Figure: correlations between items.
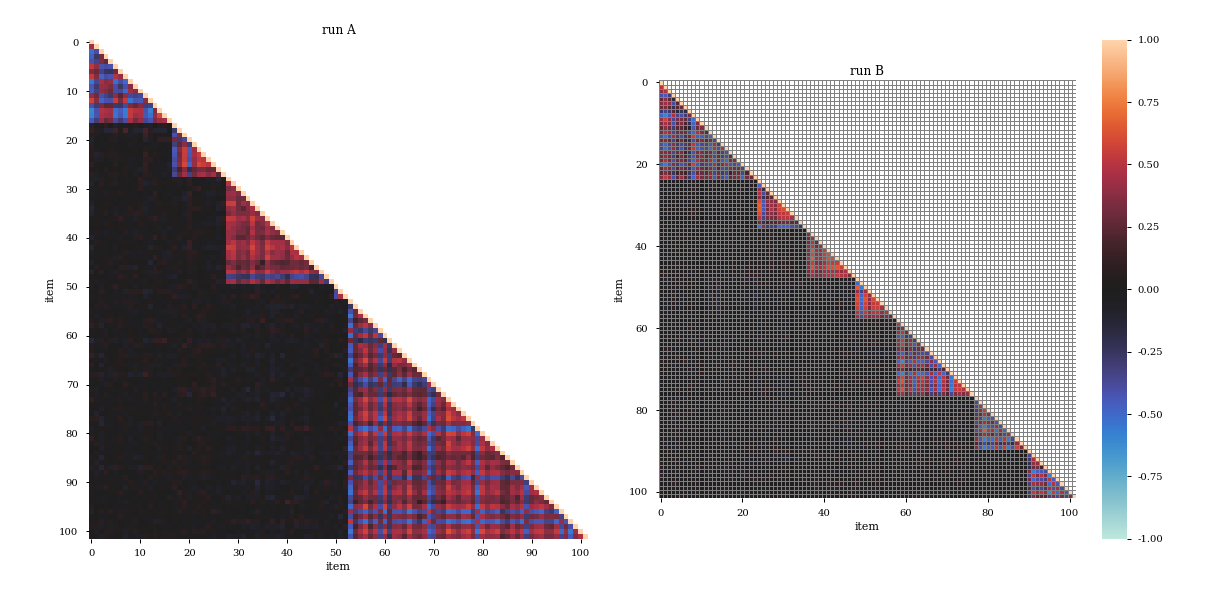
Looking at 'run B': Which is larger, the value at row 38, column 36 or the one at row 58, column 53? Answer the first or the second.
the first
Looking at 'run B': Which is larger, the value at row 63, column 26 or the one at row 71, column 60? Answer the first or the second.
the first
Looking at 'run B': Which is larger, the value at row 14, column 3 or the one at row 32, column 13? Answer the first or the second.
the second
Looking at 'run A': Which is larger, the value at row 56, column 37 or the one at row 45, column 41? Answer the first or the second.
the second
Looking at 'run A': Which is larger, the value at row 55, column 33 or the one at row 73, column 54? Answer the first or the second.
the second
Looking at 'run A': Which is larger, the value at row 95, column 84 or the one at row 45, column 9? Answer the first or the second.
the first
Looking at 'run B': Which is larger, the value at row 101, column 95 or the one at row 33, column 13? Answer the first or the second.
the second
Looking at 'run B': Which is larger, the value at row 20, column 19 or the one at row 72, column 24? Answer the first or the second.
the second
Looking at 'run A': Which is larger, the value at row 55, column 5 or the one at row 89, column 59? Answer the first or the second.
the second
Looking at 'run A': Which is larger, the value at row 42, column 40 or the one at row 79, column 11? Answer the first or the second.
the first
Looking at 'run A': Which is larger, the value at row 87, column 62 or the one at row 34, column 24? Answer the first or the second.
the first
